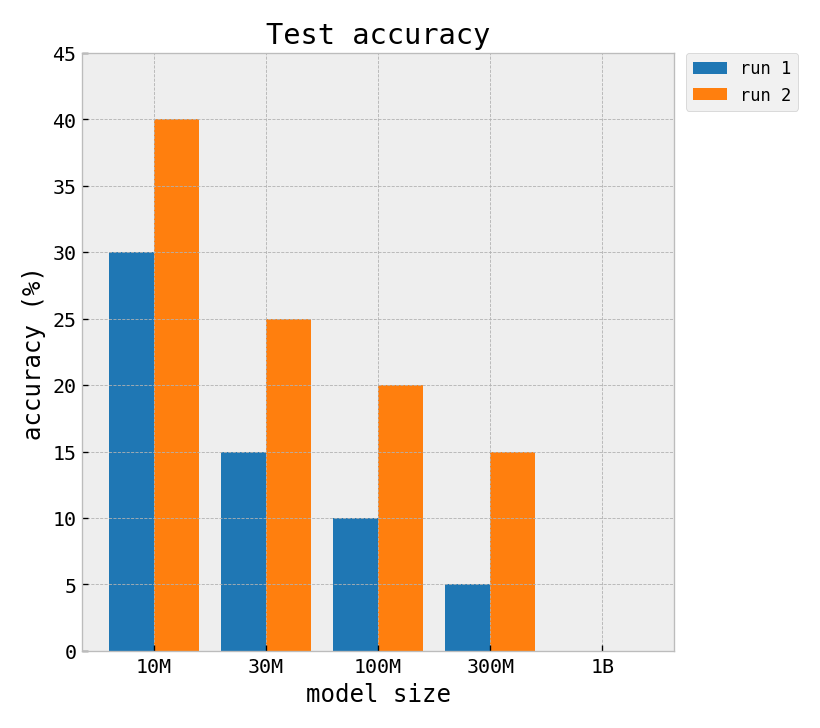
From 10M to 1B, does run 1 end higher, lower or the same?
lower
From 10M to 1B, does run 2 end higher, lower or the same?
lower
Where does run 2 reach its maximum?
10M
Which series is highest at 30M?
run 2
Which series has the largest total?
run 2
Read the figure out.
Title: Test accuracy
x-axis: model size, ticks 10M 30M 100M 300M 1B
y-axis: accuracy (%), ticks 0 5 10 15 20 25 30 35 40 45
Legend: run 1, run 2
Values:
run 1: 30 15 10 5 0
run 2: 40 25 20 15 0
